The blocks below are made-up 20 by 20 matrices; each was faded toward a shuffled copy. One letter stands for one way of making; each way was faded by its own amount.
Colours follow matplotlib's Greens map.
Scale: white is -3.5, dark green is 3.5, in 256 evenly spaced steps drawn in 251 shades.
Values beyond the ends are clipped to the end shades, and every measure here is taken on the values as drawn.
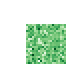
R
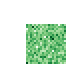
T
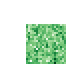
R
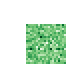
T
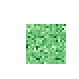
T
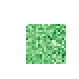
R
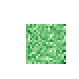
R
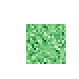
T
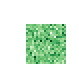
T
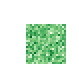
R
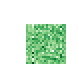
R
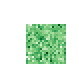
T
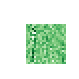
R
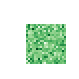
T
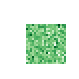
R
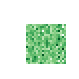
R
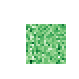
R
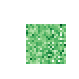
R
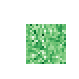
R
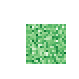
R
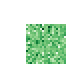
R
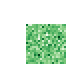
T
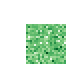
T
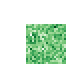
R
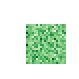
R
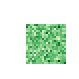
R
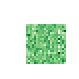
R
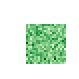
R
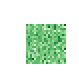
R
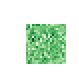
T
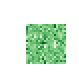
R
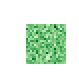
R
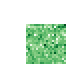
T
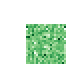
T
